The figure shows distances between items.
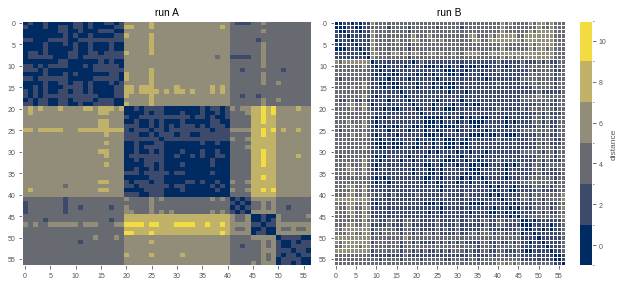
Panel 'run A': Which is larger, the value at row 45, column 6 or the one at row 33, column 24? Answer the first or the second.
the first
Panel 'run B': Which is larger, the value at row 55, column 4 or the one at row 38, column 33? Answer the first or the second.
the first
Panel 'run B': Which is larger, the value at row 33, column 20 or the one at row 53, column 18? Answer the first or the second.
the second
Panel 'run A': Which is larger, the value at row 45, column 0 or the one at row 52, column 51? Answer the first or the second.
the first
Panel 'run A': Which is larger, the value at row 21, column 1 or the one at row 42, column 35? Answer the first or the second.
the first
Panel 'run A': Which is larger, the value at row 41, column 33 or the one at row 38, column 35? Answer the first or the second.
the first
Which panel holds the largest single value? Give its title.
run A
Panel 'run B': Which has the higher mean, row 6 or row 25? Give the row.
6
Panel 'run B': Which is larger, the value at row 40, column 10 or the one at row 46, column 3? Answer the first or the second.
the second
